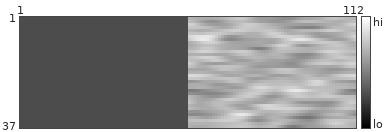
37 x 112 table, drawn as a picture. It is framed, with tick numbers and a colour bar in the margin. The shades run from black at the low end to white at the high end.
The table splits into one row of 2 panels. Panel 1,1: low, flat. Panel 1,2: high, streaked across.
